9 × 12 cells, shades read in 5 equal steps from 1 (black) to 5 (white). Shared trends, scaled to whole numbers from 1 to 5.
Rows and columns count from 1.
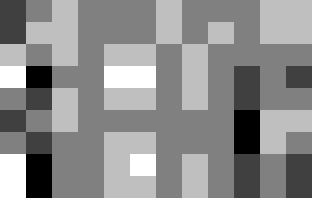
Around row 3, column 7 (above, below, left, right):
4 3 4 4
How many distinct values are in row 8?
5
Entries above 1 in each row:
12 12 12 11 12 11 11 11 11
